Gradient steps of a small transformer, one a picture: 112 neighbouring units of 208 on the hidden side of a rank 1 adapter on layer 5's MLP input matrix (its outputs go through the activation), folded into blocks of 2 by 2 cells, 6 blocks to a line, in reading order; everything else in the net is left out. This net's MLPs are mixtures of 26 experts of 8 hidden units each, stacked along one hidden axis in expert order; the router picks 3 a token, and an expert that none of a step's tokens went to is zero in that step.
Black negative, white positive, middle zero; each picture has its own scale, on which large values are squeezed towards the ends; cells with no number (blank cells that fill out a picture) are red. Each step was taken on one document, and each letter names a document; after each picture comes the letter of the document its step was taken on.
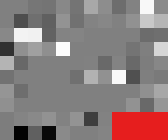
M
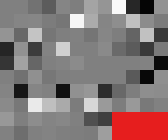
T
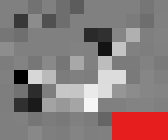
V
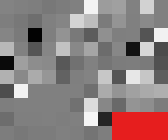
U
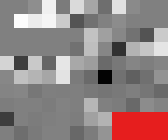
U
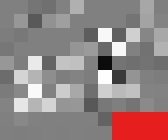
V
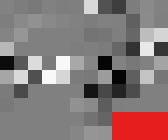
U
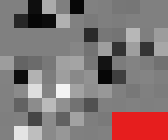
V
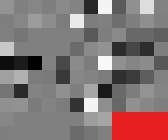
U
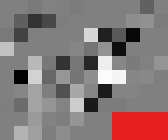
V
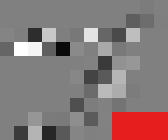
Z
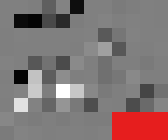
V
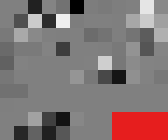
M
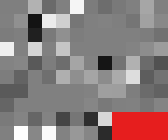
M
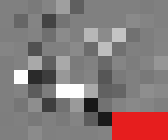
V
